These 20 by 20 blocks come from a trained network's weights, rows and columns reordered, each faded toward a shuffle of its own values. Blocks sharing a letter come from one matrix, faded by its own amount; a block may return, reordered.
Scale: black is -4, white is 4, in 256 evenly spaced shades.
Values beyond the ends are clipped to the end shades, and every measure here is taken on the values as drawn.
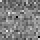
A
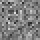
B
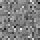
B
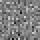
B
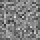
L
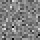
B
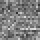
A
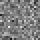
B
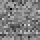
A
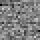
A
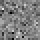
B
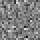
B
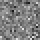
B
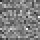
A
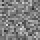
L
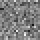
B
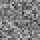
L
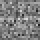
A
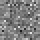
B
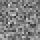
L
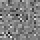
B
